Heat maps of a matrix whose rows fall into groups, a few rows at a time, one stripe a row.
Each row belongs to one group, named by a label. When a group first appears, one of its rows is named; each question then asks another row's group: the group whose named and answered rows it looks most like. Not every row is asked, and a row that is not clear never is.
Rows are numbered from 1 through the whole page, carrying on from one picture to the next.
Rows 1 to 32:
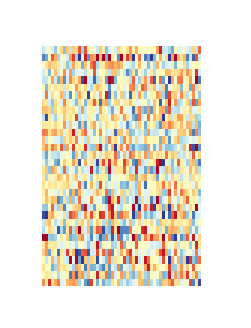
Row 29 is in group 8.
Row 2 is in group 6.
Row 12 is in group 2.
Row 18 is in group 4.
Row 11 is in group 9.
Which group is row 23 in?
6
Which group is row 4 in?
9
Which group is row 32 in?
9
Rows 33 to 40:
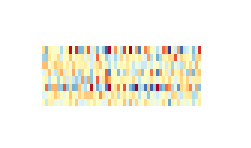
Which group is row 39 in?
6
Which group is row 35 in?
2
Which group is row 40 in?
8
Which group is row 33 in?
8
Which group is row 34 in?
6
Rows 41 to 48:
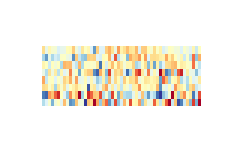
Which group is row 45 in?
8
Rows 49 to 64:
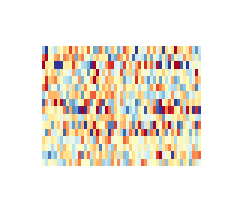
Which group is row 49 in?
6
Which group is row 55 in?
6
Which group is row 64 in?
4
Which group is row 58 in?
6
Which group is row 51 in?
8
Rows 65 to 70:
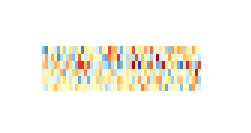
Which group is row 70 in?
4
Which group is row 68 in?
2
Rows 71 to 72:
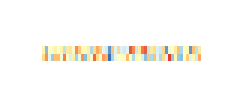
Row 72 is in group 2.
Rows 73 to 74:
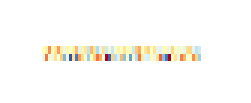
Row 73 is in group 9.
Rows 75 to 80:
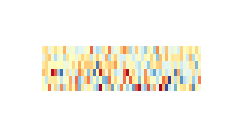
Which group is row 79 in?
8
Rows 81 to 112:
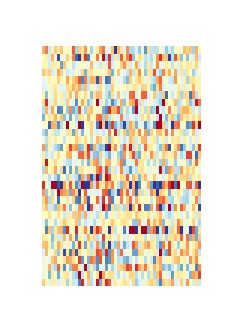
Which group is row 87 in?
4
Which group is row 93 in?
4
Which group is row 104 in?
6
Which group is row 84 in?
9
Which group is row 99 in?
9
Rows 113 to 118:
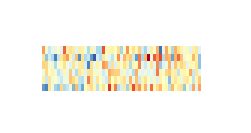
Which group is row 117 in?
8
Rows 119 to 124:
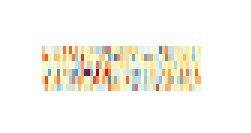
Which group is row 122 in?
9
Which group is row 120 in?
2
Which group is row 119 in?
8
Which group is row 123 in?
2
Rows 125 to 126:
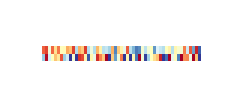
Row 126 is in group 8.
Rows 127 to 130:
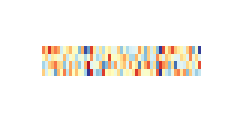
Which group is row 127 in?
9
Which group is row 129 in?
8
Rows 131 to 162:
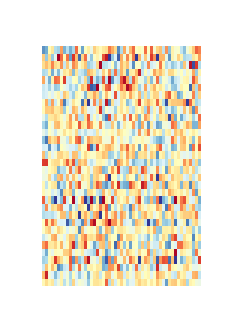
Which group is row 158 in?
6
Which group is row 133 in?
2
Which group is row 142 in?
6
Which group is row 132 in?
4
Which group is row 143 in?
6
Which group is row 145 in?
4
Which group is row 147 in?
4
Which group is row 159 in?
8
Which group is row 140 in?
8
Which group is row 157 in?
2
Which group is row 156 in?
6
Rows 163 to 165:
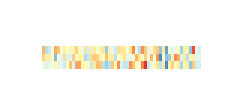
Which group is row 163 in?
4
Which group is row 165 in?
4
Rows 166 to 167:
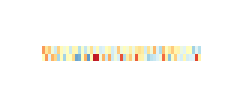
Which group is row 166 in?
9
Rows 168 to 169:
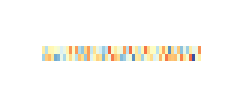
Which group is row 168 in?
8
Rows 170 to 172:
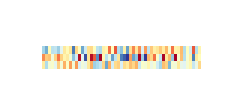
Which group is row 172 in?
8
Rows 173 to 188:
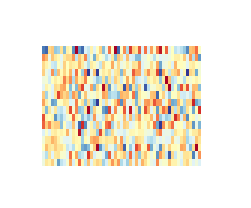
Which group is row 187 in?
8
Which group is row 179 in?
4
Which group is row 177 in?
8
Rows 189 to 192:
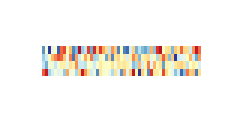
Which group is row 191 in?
6
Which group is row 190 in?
8
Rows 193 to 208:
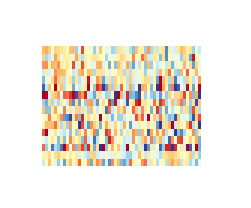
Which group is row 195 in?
2
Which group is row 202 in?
2
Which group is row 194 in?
4
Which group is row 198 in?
8
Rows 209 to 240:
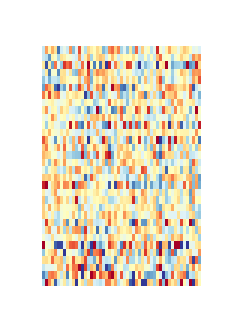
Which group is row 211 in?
8
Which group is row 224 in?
4
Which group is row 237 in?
2
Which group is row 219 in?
8
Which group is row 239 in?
6
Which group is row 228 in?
4
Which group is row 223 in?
9
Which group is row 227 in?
2
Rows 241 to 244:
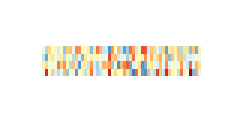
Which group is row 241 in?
4
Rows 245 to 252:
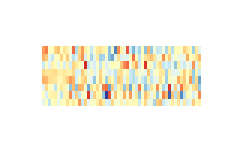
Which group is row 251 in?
8
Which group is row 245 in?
2
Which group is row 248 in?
2
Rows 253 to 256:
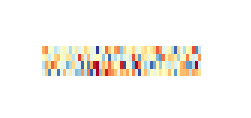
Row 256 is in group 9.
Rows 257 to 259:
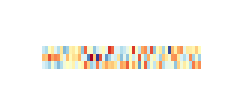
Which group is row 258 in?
9
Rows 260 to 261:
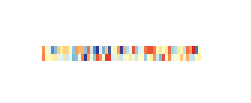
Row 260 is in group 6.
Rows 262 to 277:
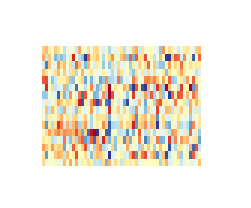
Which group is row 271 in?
4
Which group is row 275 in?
2
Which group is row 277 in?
8
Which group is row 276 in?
4
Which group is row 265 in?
2
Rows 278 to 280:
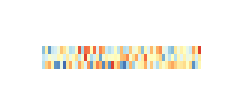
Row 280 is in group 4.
